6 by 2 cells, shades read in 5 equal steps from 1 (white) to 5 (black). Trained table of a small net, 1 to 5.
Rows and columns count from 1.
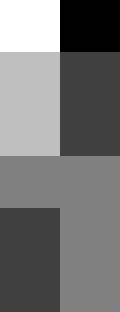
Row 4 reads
3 3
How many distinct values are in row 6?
2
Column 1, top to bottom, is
1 2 2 3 4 4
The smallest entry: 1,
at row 1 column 1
